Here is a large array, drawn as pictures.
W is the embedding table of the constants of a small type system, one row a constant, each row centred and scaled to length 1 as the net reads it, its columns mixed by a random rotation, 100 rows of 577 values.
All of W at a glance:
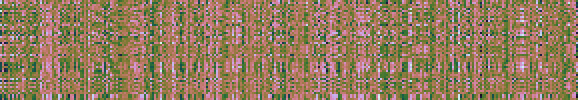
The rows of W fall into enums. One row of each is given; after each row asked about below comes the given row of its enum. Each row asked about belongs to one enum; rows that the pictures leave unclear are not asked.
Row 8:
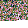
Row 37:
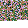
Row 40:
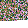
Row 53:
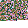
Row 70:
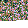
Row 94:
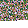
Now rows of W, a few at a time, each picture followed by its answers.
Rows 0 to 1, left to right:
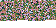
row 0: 53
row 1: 37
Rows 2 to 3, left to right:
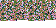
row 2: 53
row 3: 53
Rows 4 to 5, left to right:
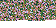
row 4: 94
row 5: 37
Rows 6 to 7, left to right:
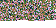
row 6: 94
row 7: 53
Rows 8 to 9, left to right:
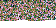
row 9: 40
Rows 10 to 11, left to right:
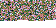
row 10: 37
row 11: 53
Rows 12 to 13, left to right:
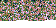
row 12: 70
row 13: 8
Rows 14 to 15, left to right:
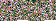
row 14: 37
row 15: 70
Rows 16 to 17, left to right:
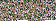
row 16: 94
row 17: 40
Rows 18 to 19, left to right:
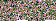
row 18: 8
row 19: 37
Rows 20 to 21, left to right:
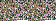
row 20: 40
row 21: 40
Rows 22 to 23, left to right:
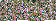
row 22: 53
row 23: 70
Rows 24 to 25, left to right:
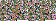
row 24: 53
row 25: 53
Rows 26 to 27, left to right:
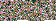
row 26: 37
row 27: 70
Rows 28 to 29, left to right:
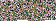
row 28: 37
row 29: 40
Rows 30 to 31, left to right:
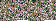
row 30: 40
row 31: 70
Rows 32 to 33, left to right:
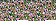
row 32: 94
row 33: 94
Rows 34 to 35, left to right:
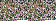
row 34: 40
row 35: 40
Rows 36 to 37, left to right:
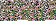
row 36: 37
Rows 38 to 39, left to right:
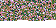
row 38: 37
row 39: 94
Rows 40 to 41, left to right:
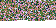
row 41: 37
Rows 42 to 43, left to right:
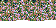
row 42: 70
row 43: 70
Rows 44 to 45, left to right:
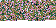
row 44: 53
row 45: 37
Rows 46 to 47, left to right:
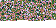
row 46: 53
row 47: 94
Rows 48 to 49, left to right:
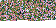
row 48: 53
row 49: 40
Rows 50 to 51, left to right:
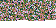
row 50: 94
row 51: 53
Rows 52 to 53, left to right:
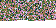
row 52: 40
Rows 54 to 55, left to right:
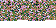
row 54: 37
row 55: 37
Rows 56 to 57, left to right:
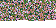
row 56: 94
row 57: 53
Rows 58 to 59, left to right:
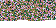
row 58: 37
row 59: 40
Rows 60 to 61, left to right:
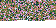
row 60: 40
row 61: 37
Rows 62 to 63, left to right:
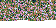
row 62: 40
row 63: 70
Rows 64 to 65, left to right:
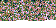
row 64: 70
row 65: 8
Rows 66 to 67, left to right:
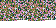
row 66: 40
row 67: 40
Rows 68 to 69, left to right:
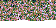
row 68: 8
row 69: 70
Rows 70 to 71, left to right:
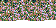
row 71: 70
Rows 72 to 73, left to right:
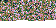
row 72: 70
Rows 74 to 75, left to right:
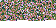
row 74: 53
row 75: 94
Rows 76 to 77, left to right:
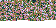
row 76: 53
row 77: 70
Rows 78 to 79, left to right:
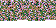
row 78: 37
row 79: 37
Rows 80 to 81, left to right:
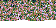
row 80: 8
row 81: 70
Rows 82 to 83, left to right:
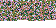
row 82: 37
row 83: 53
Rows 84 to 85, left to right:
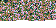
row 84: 70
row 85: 53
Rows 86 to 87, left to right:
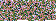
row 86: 37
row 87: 53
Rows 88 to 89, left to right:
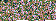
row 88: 70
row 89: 53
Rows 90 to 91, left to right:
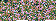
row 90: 70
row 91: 37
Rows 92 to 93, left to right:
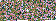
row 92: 53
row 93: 40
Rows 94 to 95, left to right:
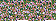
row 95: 94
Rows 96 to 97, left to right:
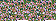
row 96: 94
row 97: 94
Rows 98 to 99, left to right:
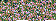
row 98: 70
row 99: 94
